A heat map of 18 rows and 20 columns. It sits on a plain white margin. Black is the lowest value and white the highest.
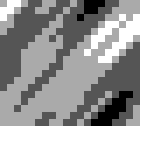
The grain runs diagonally up to the right. No single row or column stands out from its neighbours. No overall slope runs across the table. The middle left is the smoothest part.
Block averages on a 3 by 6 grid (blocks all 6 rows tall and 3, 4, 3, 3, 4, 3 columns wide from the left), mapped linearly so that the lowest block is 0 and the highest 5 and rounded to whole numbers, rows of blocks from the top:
3 2 2 1 3 5 / 1 3 2 4 4 1 / 3 3 3 2 0 1
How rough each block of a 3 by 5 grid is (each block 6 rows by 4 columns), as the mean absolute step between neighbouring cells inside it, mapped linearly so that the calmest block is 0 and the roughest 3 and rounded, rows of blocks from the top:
2 2 2 3 2 | 0 0 0 2 1 | 1 1 0 3 2
